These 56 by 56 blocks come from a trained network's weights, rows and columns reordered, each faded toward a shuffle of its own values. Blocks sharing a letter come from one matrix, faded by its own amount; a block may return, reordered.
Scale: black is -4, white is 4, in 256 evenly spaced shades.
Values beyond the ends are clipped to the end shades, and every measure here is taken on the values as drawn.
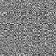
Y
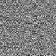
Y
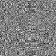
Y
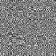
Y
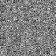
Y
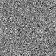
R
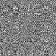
Y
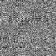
Y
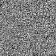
R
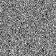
R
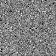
R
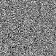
R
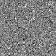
R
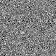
R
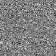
Y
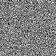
R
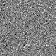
R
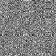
Y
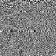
Y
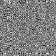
Y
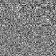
Y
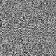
Y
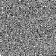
R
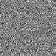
Y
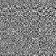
Y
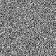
Y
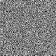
Y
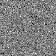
R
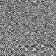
Y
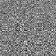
Y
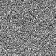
R
